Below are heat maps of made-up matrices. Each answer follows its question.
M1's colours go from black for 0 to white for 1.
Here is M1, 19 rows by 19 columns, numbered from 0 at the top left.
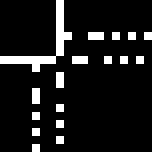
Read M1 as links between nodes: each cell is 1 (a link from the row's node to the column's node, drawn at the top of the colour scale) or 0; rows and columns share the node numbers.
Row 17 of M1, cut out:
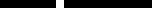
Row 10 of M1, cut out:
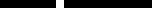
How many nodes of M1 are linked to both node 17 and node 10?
1
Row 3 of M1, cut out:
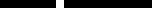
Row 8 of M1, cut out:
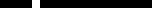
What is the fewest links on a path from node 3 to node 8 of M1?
3
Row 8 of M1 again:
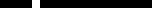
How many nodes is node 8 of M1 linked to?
1
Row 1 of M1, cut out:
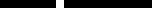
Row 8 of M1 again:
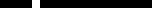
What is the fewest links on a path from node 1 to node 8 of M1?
3
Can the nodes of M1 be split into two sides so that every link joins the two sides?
yes
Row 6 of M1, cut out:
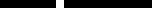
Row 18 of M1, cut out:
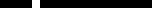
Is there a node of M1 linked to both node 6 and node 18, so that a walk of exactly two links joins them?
no
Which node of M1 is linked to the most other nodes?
node 7
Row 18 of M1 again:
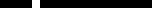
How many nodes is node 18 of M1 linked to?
1
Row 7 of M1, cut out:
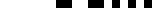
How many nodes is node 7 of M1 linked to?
12
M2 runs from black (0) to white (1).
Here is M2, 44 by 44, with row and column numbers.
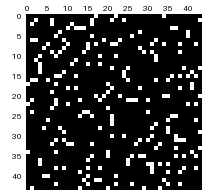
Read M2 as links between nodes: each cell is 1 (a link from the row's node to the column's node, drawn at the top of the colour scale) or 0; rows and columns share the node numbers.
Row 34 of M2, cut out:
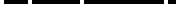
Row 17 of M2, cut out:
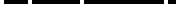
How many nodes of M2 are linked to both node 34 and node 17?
4
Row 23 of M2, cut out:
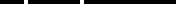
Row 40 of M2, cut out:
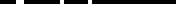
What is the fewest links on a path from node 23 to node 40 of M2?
5
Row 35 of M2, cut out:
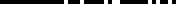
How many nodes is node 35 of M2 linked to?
8
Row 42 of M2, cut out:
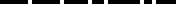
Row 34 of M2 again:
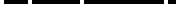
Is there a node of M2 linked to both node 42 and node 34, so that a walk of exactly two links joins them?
yes
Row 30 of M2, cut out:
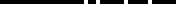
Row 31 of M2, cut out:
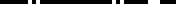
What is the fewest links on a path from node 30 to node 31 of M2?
1
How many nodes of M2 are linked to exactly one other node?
0
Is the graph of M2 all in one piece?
yes
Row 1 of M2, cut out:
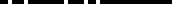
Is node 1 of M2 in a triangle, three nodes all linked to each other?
yes
